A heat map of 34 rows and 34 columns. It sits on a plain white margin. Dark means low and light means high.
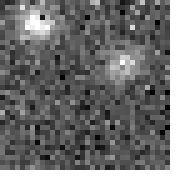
Most values sit low, with a long tail of high ones. The halves do not mirror each other. The top left is the ninth with the highest average. There are two bumps.
